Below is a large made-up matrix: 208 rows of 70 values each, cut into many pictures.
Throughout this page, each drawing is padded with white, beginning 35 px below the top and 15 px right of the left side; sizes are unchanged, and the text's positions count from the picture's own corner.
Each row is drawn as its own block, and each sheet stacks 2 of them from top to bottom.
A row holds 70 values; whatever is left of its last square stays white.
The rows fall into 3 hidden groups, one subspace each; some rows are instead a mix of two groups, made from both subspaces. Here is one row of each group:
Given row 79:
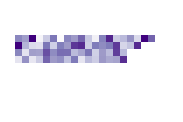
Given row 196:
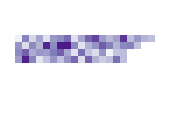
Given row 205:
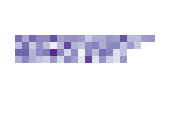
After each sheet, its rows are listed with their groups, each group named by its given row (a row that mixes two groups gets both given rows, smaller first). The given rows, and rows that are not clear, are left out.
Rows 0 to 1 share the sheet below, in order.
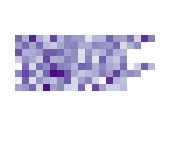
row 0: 79 and 205
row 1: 205
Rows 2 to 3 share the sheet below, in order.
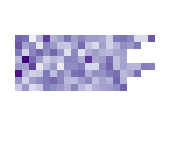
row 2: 205
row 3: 79
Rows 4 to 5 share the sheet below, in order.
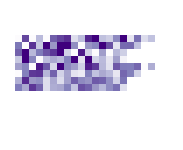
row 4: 196
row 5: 79
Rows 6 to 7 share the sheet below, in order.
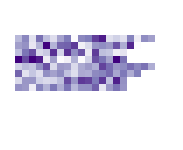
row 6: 196
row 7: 205
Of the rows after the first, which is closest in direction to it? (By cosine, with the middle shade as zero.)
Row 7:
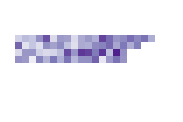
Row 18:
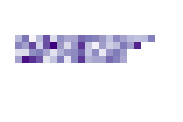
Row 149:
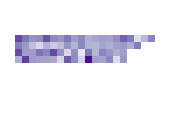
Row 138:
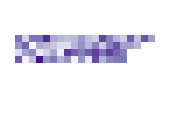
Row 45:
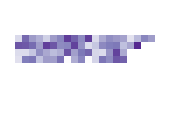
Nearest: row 138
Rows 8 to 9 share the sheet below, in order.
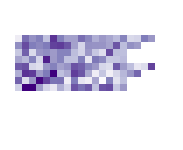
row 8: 205
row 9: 205
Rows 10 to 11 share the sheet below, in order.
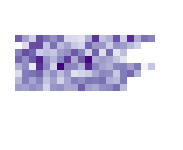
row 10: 79
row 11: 79
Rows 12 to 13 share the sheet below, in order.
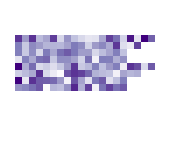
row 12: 79
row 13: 205
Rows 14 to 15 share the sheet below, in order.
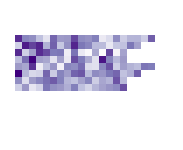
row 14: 205
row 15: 79
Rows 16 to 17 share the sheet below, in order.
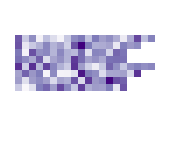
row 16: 79 and 205
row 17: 196
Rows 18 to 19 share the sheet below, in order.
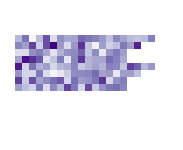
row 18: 205
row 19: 205
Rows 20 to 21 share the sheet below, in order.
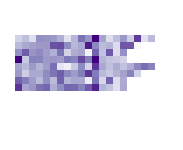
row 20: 79
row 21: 79
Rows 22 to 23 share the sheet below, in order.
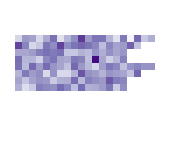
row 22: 79
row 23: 196
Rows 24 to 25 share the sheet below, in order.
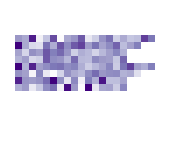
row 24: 79
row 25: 205
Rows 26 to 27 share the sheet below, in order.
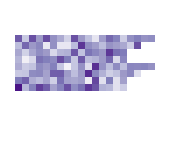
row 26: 196
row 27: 79
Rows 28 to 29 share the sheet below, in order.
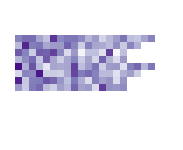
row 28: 205
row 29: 205
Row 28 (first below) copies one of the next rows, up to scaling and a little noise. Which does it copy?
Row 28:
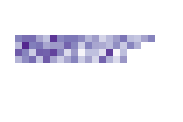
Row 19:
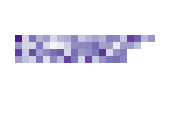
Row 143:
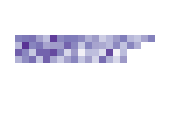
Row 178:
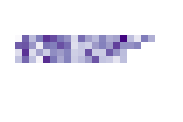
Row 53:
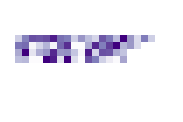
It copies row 143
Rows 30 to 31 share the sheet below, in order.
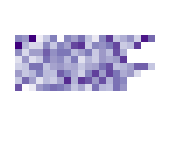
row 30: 79
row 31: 205
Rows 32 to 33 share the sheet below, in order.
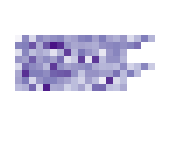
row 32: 205
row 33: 205
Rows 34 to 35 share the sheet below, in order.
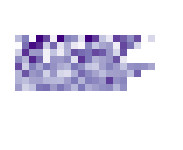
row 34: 79
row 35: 196
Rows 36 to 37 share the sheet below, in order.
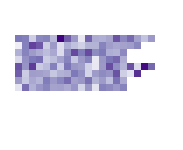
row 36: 79
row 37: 79
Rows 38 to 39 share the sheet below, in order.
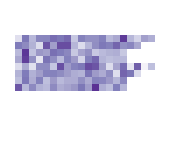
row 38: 196 and 205
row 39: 79
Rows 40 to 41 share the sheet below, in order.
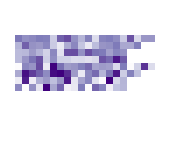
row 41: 205
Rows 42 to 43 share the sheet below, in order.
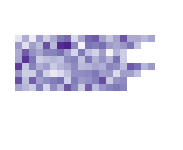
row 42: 196
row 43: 205
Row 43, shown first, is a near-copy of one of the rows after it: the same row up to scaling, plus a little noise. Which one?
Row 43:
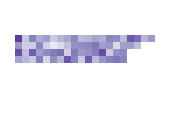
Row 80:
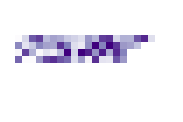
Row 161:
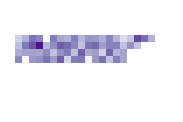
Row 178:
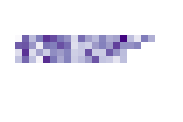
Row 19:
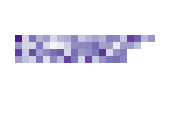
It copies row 19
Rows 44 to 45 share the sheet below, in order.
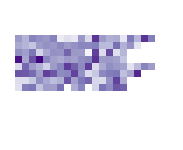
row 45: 79 and 205
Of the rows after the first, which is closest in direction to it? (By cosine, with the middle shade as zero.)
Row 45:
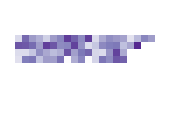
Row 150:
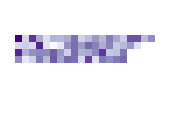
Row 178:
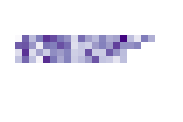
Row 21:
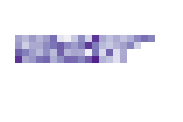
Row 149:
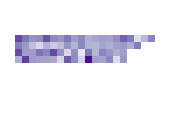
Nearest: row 178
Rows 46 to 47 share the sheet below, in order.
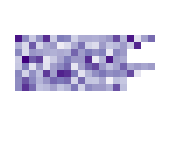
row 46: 79 and 205
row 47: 196
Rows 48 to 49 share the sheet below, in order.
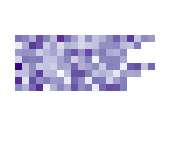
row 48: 79
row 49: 205
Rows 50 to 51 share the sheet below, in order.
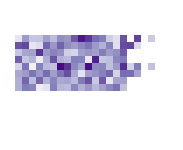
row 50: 79
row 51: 79 and 196
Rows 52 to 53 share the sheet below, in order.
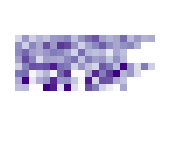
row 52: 196
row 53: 205
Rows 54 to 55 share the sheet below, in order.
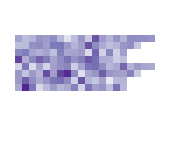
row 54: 79
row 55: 196
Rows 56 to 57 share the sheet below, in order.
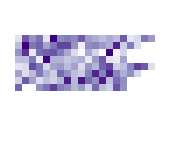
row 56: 205
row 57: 205
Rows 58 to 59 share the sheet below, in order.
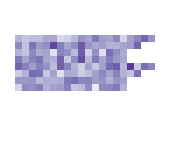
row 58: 79 and 205
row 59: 79
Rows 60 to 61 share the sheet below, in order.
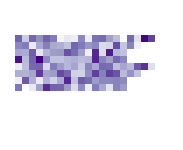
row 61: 205
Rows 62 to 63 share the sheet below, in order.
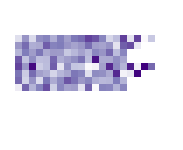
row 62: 79
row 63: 79
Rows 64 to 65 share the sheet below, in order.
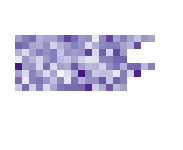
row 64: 79
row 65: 196 and 205
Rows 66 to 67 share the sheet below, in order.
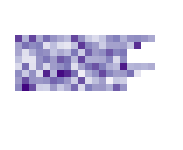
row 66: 196
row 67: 196
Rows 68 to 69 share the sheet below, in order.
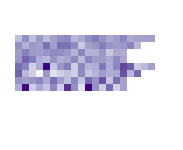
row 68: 196
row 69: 205
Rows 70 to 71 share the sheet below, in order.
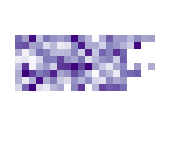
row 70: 79 and 196
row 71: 79 and 205
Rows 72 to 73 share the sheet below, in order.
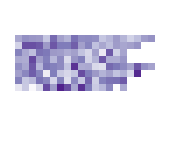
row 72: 205
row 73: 196
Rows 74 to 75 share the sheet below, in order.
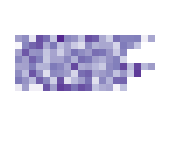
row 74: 79
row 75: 196
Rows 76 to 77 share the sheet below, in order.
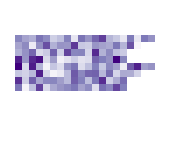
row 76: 196
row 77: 205
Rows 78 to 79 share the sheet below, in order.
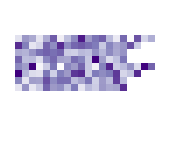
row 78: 79
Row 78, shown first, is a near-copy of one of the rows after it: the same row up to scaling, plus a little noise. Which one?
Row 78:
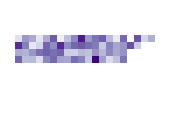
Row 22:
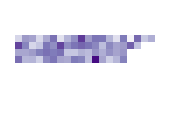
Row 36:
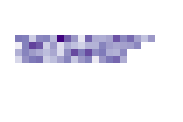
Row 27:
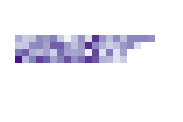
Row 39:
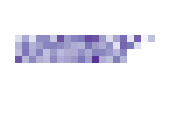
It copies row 22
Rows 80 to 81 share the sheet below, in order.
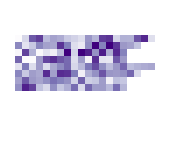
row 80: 205
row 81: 196
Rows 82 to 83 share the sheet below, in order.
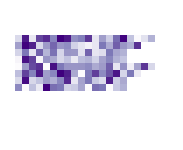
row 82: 79 and 205
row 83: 205
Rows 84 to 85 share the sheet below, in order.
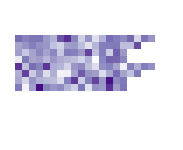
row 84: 79
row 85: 196
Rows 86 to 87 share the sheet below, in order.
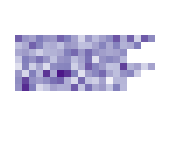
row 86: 79
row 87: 196
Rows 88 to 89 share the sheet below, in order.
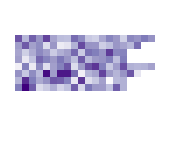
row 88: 196
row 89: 196
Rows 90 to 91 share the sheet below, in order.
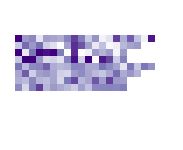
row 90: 205
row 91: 196
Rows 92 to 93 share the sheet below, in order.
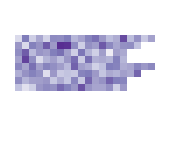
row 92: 196
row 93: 196
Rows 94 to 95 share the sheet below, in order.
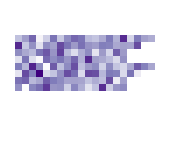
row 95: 205
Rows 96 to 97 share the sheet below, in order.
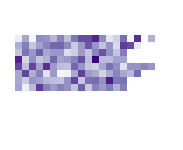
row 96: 79
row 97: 196
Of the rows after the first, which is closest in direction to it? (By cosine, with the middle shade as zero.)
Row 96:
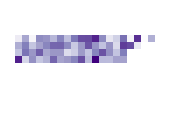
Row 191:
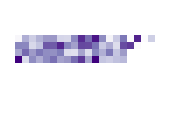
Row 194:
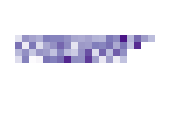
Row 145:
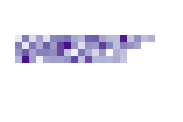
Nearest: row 191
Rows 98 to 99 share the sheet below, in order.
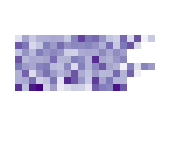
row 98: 79
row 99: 196
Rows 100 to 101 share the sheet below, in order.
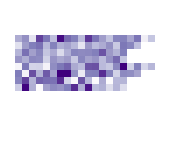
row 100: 79
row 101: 196
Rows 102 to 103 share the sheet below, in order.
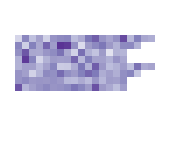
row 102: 196
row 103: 79
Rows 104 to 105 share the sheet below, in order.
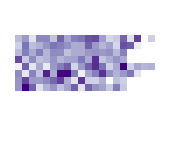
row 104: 79
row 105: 196
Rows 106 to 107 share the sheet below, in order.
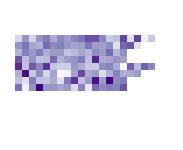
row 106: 79
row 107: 196
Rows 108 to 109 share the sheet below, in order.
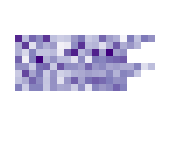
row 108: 196
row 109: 79 and 196
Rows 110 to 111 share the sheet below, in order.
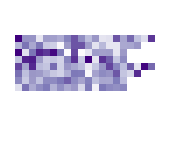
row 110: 205
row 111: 79
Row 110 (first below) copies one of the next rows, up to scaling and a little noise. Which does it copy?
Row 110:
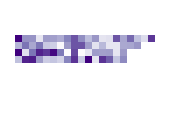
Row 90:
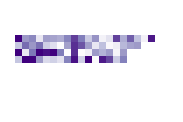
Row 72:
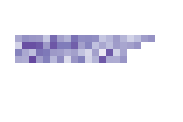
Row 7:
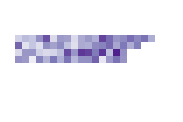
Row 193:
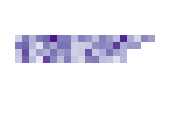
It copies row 90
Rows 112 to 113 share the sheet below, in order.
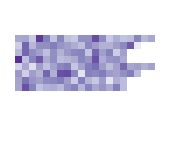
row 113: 196
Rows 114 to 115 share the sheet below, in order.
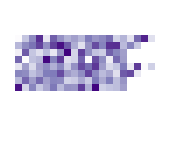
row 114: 205
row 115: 79
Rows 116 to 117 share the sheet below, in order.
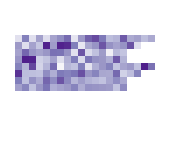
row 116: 196
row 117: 79
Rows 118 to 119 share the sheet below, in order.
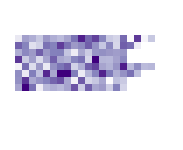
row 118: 79
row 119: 196
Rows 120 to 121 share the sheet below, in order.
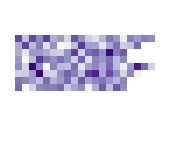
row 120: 196
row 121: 205
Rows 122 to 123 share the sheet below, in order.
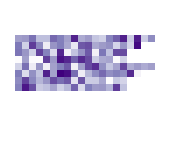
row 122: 196
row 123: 196
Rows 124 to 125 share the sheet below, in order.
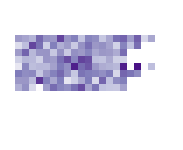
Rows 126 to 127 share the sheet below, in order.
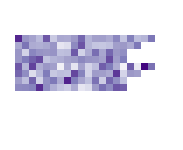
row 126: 196 and 205
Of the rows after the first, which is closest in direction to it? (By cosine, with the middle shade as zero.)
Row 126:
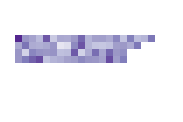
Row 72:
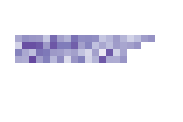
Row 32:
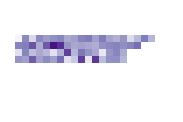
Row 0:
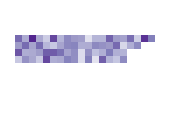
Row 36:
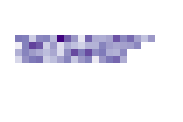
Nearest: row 36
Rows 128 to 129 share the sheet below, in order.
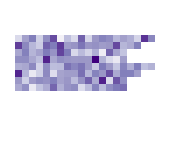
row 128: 79 and 205
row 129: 79 and 205
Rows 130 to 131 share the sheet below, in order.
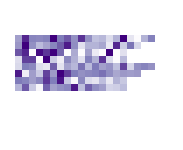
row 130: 205
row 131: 79 and 196
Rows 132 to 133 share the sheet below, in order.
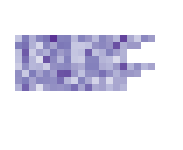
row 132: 205
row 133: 196
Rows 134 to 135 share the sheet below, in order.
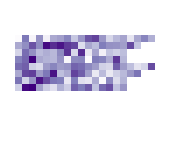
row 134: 196 and 205
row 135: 205
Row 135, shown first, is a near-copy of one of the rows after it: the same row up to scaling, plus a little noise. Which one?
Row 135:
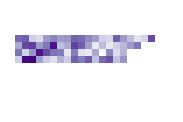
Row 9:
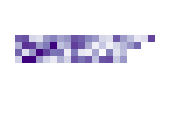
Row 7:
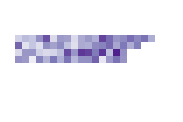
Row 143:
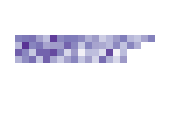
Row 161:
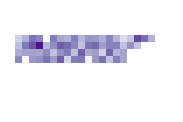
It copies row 9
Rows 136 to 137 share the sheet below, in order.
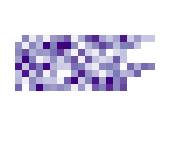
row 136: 196
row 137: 196
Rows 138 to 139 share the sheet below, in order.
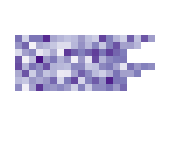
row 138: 196 and 205
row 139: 196
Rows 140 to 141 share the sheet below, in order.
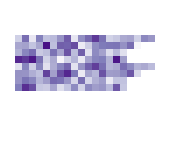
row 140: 196
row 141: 196
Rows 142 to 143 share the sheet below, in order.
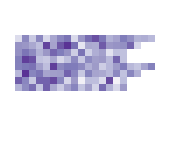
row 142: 196
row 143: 205
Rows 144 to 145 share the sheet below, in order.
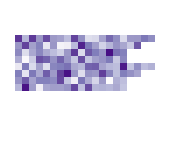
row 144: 196
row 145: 196
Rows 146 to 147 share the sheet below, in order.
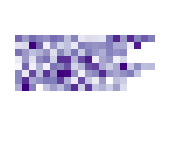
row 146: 79 and 196
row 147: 196
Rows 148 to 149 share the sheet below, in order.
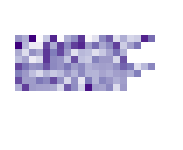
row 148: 79
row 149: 205
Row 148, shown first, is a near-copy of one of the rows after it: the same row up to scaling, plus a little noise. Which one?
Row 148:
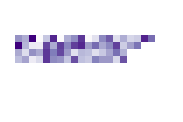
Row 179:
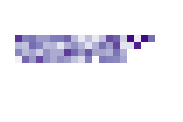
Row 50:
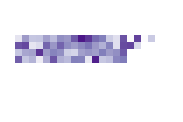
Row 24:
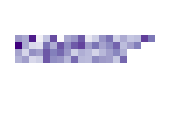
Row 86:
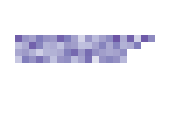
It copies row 24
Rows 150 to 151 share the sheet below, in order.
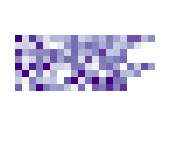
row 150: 205
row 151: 196
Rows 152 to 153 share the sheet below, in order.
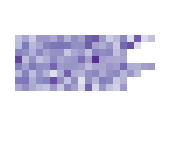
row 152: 79
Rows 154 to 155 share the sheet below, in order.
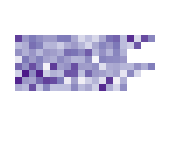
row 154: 79
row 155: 205
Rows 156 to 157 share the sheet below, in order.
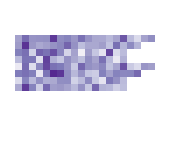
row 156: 205
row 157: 205
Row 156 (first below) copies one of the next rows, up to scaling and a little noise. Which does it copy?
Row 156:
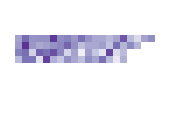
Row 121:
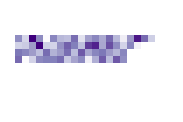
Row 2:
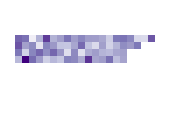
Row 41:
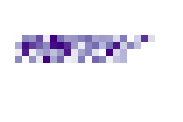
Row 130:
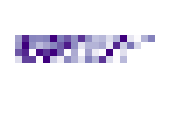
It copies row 130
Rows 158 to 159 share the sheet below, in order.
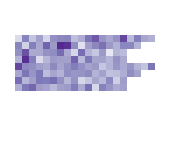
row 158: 196
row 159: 205
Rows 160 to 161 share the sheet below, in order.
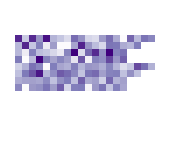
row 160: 196
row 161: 205
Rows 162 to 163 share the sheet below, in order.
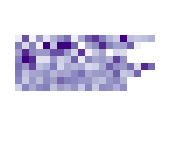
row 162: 196
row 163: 79
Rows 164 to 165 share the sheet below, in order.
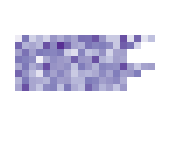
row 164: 79 and 196
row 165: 205
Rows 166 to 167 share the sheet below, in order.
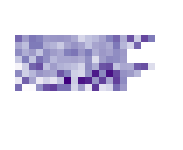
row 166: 79
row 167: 205
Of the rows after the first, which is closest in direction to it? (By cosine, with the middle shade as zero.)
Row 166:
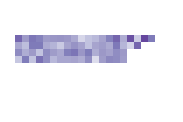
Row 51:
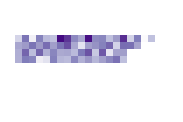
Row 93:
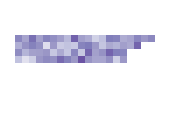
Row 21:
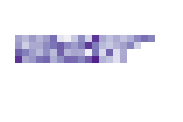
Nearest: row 93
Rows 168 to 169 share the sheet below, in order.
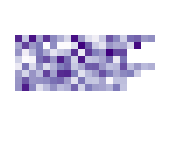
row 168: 196
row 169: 196
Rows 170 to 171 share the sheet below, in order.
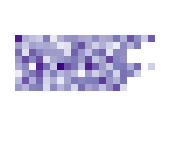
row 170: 205
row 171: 79
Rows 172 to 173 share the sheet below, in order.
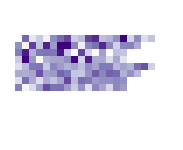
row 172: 196
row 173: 205
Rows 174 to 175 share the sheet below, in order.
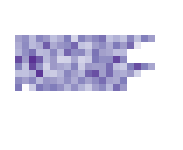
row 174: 196
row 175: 205
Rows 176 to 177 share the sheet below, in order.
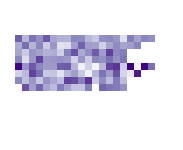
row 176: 196
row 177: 79
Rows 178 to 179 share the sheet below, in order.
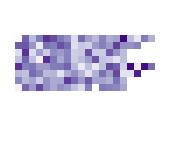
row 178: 205
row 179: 79
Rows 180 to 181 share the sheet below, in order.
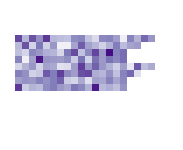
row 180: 196
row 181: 79
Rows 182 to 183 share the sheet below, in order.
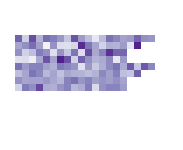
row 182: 196
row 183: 79
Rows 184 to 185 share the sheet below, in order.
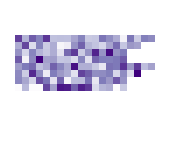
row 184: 196
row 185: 196
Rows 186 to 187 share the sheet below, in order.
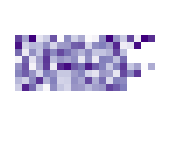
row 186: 79
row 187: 79 and 205
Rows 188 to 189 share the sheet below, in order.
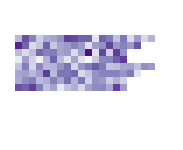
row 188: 79
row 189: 196
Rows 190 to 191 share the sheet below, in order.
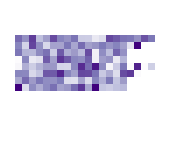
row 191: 79
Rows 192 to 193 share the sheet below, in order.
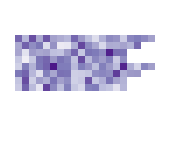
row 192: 196
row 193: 205
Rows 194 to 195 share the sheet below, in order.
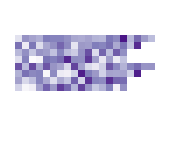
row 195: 196
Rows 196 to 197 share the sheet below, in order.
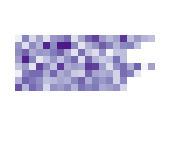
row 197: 79
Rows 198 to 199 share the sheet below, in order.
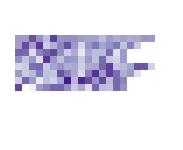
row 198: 205
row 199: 205
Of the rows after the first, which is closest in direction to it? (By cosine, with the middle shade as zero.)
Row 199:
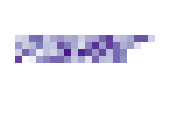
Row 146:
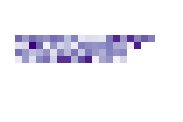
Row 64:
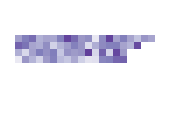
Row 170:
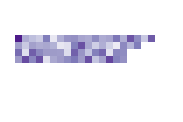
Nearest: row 64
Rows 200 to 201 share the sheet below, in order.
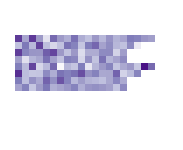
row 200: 205
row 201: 79
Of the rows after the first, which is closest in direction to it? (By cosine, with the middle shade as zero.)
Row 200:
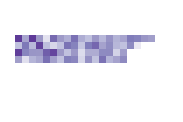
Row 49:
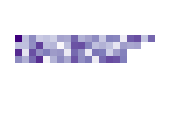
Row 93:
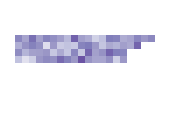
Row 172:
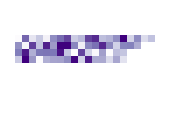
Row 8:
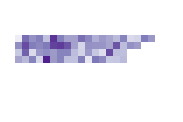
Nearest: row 49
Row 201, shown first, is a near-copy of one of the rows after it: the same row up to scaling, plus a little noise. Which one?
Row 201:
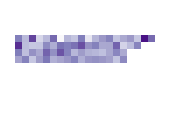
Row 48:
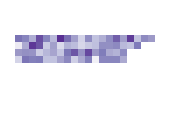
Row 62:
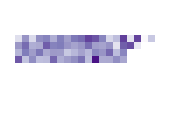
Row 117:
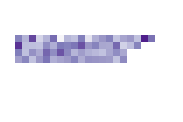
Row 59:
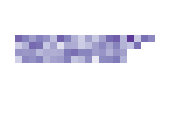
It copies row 117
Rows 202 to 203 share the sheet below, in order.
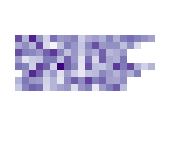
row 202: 205
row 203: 79
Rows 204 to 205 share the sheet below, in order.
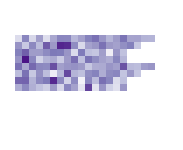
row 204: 196
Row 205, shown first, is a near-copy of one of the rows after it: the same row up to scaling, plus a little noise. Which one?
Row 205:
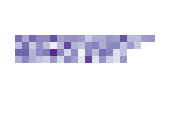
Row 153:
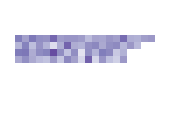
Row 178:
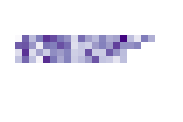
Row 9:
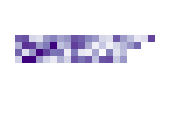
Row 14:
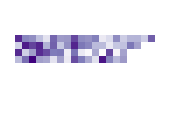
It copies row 153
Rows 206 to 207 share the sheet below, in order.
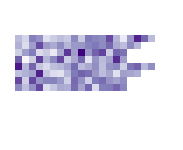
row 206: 205
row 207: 205
